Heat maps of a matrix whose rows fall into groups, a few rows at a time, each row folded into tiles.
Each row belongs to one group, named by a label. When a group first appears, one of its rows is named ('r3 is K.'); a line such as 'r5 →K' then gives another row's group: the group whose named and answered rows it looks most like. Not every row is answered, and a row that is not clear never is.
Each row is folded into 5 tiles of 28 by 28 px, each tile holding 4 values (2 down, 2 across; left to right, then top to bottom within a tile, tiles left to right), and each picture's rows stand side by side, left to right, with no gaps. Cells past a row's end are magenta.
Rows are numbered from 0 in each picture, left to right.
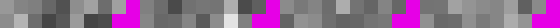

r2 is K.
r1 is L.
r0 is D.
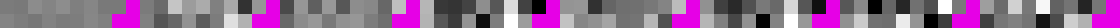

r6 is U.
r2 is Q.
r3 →L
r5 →L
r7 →K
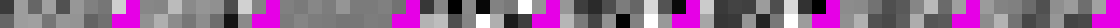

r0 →Q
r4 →L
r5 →L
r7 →D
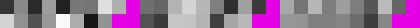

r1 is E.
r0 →U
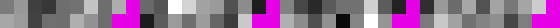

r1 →E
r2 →L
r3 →Q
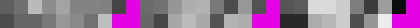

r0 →E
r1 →E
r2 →E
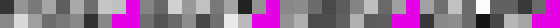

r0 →Q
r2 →D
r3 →K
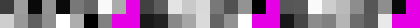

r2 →E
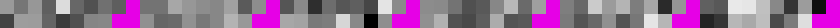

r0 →K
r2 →U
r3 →D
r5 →E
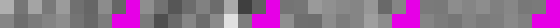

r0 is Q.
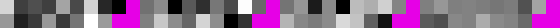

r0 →L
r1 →U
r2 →U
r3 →Q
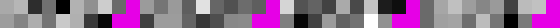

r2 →L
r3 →Q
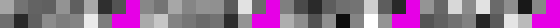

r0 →L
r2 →L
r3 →K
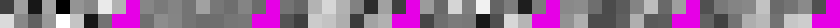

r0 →U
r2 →E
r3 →K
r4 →D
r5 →E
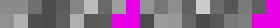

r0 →D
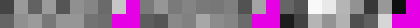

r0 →Q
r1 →Q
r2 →E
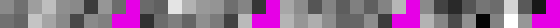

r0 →E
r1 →E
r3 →L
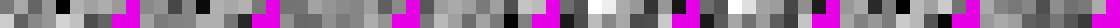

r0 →U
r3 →Q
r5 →E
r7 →D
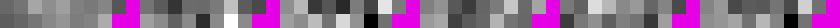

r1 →L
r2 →U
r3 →D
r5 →U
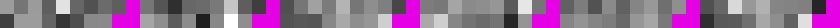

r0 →K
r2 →E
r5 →E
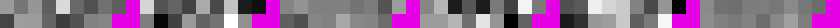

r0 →K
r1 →L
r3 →U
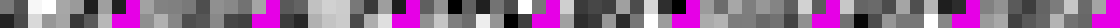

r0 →E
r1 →D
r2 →E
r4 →L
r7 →D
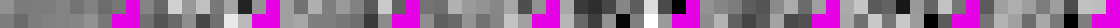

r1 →K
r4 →L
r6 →U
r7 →Q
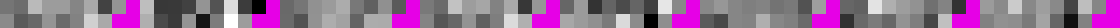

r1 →L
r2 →E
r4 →U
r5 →Q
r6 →E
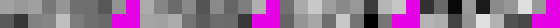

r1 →D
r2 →Q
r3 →U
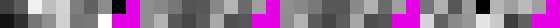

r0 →E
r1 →D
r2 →D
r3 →U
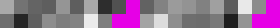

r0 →L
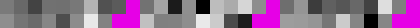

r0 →L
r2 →U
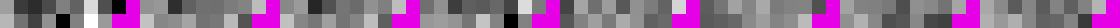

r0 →L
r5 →E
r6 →D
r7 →D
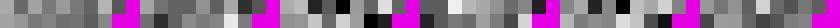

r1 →L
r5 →K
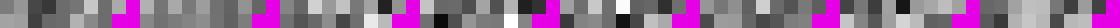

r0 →D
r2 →K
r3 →L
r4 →K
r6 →U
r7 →E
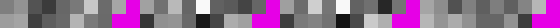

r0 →D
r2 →K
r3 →D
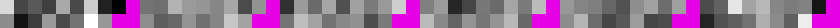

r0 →L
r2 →Q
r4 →D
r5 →E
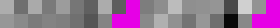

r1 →Q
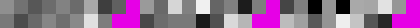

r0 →L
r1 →K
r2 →U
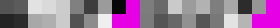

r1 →K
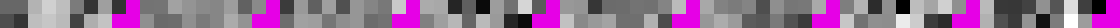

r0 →E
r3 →U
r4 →D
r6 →U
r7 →L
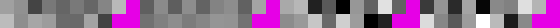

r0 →D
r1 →Q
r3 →U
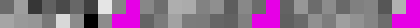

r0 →U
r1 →E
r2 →Q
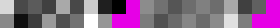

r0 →L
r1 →L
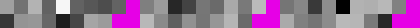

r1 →D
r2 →U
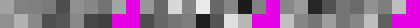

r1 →K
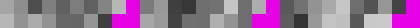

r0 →D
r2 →E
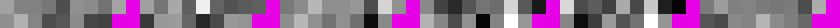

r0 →D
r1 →K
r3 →L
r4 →L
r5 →Q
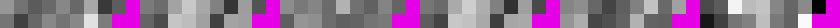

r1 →E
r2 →K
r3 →E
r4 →D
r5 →E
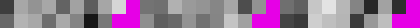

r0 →Q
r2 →E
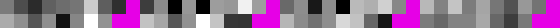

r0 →L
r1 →U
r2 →U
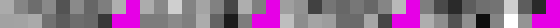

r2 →D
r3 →L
